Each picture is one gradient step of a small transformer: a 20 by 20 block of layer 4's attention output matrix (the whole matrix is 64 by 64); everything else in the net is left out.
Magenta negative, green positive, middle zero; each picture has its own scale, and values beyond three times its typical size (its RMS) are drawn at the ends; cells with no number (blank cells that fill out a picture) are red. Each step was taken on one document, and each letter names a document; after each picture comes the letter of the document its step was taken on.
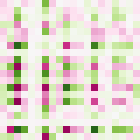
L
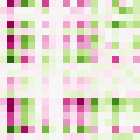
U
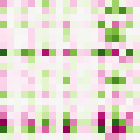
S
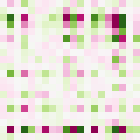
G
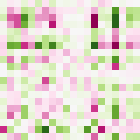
G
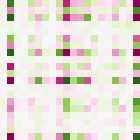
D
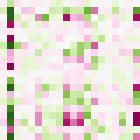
D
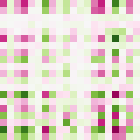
S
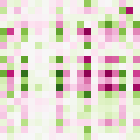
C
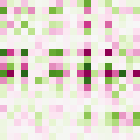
C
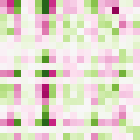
L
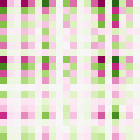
S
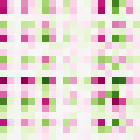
S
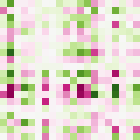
U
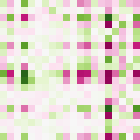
C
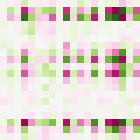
G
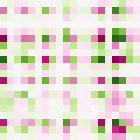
S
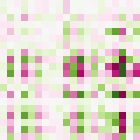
G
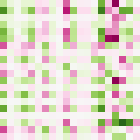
S
